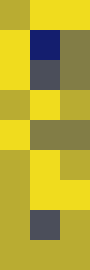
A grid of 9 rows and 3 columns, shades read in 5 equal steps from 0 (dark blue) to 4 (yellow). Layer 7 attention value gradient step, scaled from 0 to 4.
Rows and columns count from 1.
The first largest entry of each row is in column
2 1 1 2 1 2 2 1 1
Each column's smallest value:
3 0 2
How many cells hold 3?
11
